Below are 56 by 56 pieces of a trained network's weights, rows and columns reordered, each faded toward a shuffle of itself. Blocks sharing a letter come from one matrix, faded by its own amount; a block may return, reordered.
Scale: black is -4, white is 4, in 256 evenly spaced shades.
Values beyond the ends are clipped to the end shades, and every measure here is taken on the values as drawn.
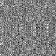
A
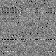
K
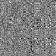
A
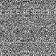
K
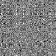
A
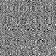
A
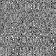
A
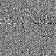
A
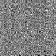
A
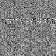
A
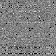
K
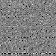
K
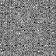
A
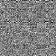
K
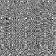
A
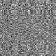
A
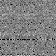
K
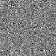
A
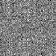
A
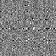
A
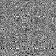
A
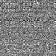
K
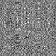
A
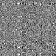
A
